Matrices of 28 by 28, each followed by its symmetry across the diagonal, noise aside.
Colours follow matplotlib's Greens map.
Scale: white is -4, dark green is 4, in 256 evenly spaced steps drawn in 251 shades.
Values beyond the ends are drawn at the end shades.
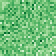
symmetric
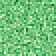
antisymmetric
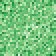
symmetric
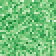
neither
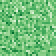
antisymmetric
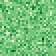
antisymmetric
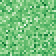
symmetric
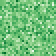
antisymmetric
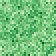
symmetric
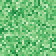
neither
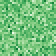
neither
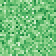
antisymmetric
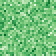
antisymmetric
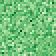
symmetric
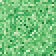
symmetric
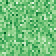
neither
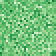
symmetric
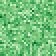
neither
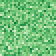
neither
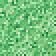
symmetric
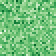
neither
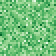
antisymmetric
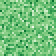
neither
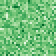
antisymmetric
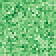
symmetric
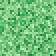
symmetric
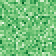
antisymmetric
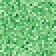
neither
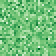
antisymmetric
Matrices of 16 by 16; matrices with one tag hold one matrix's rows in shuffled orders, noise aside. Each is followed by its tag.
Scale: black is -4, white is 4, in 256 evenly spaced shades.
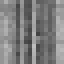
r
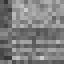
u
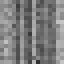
r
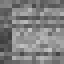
u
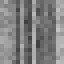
r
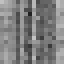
r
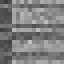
u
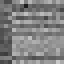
u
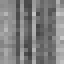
r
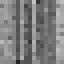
r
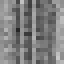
r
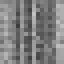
r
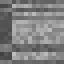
u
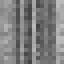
r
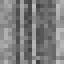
r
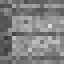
u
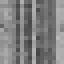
r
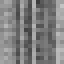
r
